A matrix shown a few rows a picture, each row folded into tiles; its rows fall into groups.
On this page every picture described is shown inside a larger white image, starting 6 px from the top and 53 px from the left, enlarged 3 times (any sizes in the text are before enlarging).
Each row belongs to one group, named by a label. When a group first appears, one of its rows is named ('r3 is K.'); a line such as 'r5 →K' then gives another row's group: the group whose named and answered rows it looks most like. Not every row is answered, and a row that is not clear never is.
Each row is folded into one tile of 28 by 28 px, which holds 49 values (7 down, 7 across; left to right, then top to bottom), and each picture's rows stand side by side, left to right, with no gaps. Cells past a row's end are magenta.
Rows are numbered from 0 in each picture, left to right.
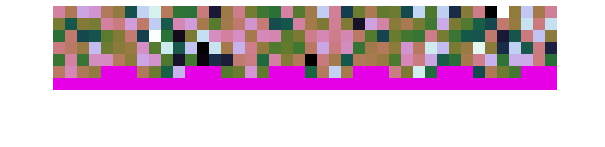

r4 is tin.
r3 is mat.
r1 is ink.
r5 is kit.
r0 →kit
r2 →mat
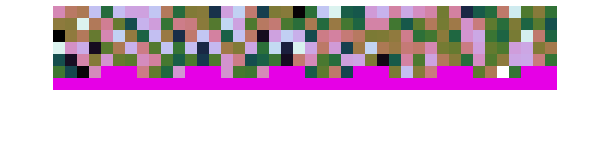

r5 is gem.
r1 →ink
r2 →ink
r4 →kit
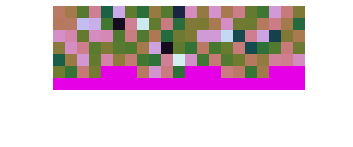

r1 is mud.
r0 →mat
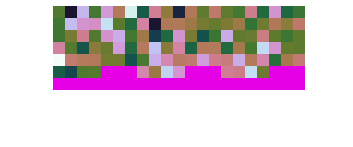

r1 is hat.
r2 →tin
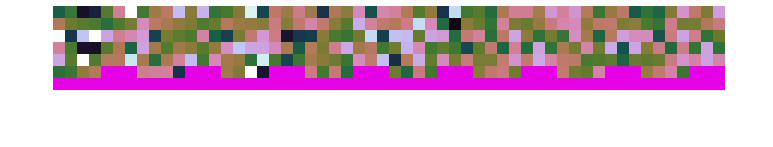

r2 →tin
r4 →mat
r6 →ink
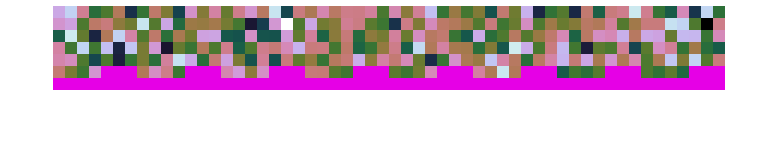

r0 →ink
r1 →mud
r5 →tin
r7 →mat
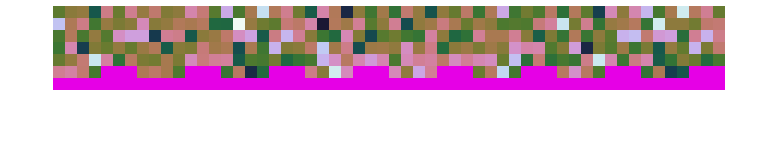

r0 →mud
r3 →hat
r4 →hat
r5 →tin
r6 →mud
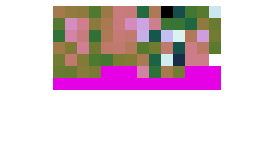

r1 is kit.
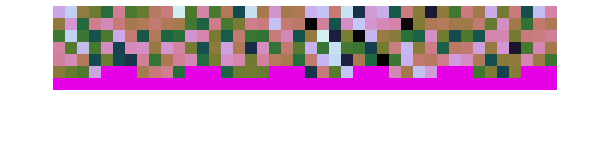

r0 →ink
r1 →gem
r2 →kit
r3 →ink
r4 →hat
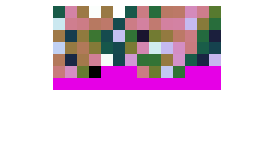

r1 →tin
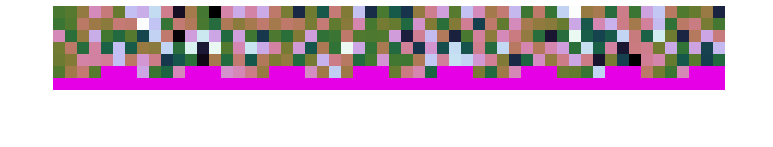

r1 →ink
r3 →tin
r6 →ink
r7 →ink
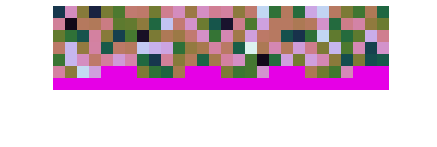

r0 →hat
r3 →ink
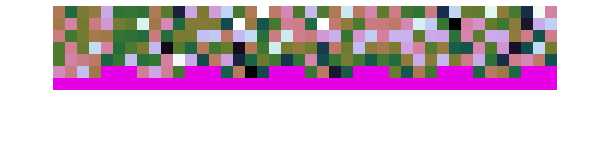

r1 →mud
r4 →mat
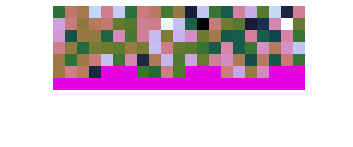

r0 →gem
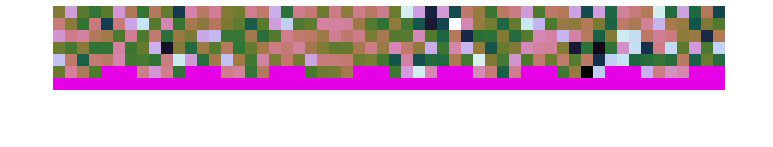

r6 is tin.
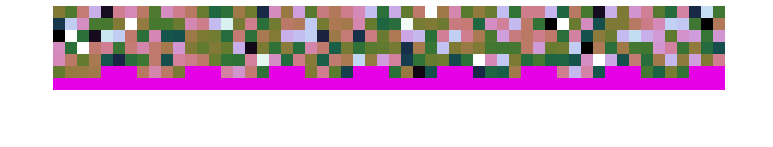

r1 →kit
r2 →mud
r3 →gem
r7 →mat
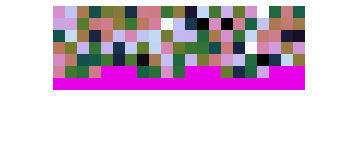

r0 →ink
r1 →mat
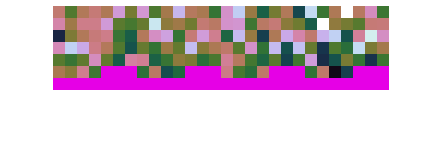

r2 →ink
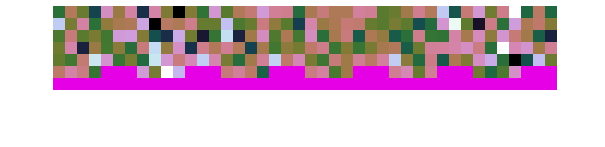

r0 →mud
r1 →hat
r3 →gem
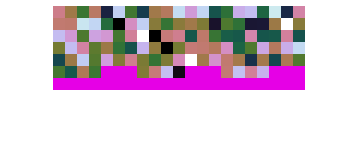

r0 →mat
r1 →gem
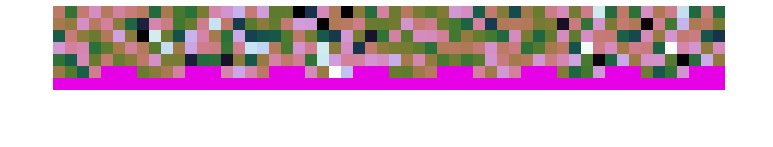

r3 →hat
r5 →hat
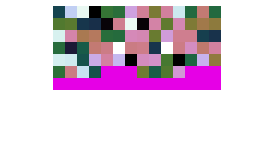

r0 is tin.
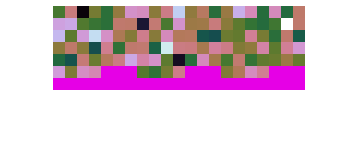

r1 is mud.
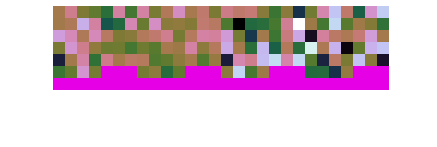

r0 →mat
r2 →kit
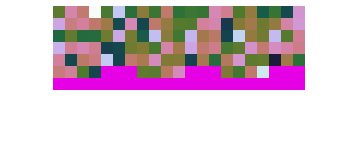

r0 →gem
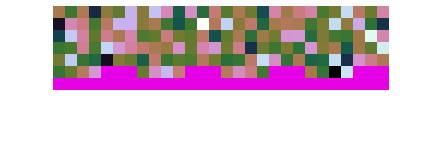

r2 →mud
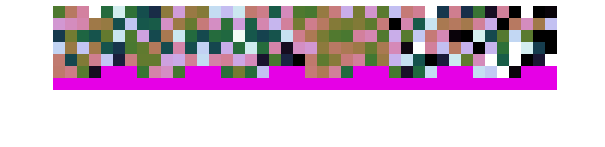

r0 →gem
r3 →gem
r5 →tin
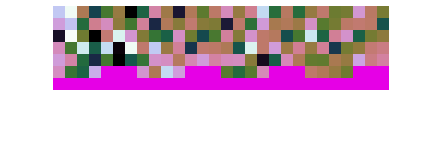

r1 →hat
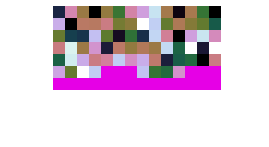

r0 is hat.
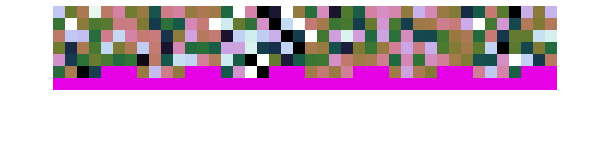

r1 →kit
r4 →kit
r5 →mud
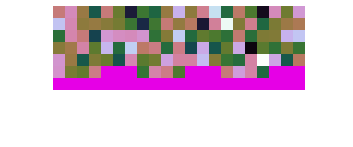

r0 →ink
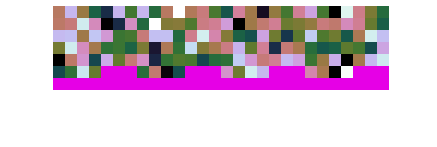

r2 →hat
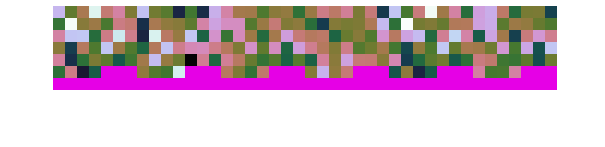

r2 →ink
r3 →kit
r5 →ink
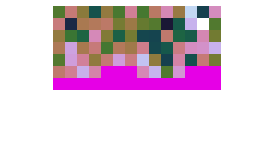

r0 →hat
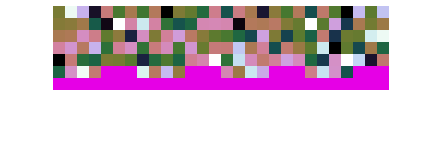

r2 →hat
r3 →mud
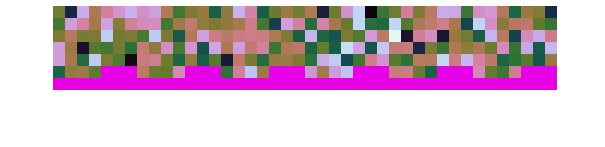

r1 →ink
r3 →tin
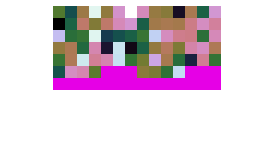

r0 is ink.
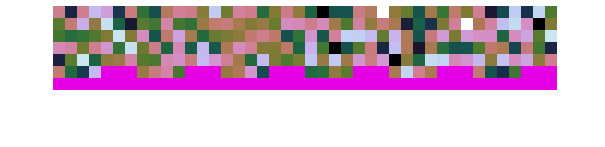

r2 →tin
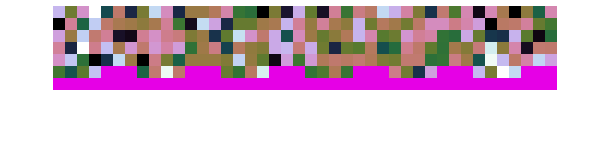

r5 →hat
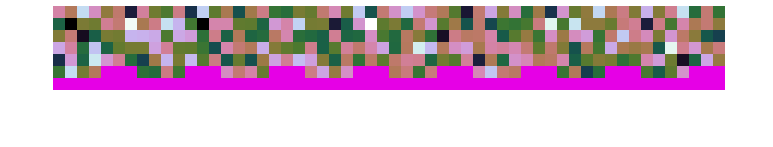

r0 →kit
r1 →mat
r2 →kit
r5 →kit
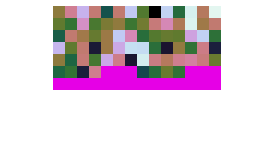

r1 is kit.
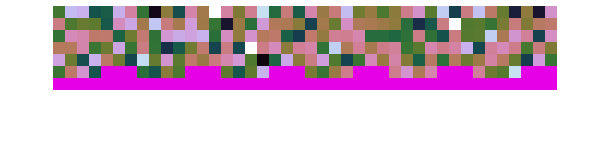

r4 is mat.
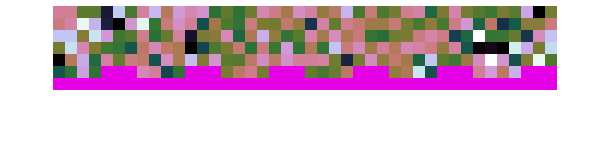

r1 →gem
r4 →tin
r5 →tin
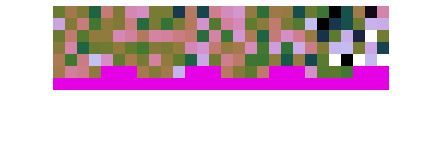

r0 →mud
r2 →ink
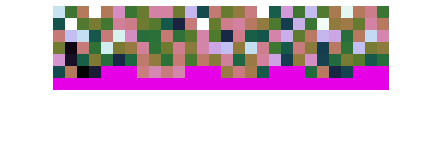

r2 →gem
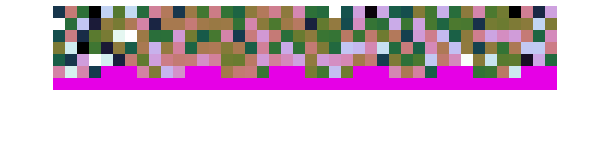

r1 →hat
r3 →tin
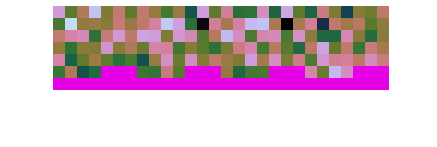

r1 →mat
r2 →mat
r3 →hat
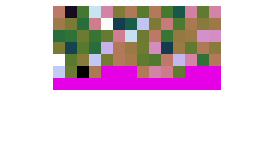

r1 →mud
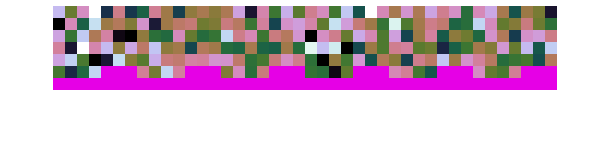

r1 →hat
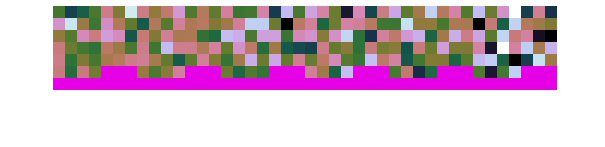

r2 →mat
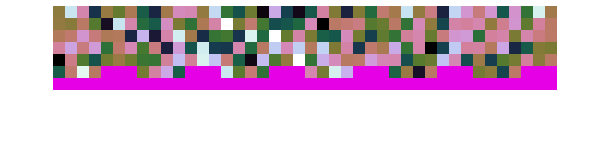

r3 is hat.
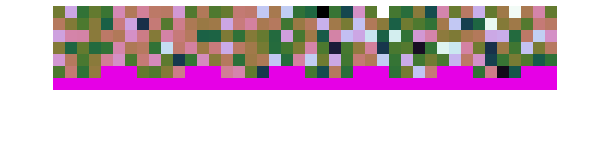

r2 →gem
